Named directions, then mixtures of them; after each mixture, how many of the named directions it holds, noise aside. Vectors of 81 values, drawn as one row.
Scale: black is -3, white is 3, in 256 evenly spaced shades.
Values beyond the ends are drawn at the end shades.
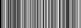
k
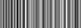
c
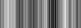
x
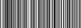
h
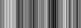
one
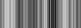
one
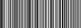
two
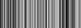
three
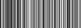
three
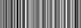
one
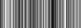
three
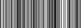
three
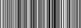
two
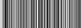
two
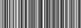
three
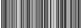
three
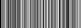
one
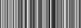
three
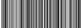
one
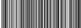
one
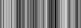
two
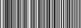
one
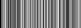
one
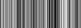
three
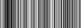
two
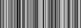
three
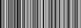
three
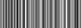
one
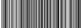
one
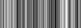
two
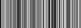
three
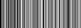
two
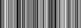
three
